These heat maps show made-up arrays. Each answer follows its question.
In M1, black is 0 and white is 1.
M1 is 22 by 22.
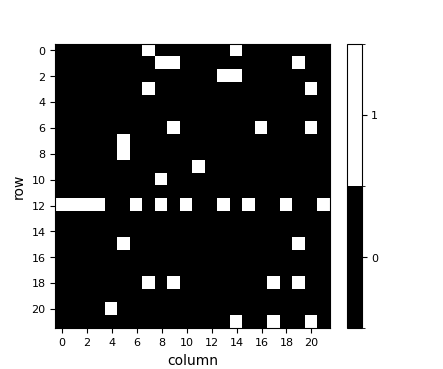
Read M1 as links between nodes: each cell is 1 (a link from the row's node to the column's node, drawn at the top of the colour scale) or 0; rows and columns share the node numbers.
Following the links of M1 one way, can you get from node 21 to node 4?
yes
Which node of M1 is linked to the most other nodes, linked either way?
node 12
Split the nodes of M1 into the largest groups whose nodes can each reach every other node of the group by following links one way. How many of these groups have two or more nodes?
0
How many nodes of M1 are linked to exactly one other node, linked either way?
3
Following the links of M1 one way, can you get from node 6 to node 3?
no
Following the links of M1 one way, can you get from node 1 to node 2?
no
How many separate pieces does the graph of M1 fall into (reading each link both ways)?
1
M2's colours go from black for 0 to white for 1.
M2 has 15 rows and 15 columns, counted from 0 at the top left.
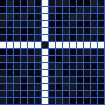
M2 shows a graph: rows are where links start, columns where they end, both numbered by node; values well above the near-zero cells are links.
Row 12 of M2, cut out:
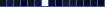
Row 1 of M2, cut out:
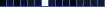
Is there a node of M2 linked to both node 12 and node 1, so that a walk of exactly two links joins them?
yes
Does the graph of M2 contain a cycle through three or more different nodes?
no
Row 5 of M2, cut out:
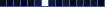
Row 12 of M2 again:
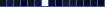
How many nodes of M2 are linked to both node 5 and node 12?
1
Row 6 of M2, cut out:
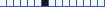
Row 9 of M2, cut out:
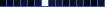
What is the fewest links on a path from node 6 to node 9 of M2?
1
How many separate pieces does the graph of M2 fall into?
1
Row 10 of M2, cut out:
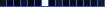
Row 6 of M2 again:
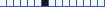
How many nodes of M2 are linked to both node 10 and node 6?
0
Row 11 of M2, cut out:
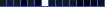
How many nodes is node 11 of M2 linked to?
1
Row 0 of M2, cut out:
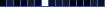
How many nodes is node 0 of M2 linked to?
1
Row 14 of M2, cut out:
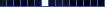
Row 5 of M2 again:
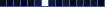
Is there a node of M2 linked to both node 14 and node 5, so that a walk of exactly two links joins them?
yes
